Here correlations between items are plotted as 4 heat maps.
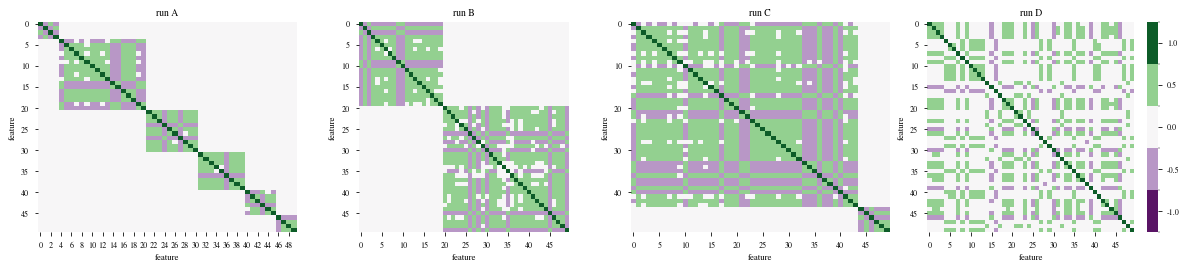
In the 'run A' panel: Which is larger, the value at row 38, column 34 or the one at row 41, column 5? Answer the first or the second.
the first
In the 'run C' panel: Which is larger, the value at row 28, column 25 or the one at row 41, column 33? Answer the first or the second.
the first
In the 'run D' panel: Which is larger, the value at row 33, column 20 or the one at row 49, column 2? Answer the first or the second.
the first
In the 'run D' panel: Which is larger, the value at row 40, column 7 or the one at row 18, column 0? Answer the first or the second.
the second
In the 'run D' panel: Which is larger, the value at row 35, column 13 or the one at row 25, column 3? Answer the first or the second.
the first
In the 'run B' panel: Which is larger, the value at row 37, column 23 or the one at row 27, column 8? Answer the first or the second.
the first
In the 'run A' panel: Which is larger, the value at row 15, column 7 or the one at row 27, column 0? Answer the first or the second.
the second
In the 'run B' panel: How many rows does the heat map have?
50
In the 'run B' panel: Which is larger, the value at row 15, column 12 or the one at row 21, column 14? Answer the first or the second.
the first
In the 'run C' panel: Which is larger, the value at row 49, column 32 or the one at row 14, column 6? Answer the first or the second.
the second
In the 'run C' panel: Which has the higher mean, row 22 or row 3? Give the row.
3
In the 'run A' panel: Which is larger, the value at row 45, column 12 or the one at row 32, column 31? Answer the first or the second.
the second
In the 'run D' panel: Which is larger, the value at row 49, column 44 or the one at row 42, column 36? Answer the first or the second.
the second
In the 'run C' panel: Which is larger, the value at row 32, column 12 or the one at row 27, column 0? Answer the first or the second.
the first
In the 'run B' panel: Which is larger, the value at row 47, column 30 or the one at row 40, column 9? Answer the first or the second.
the second
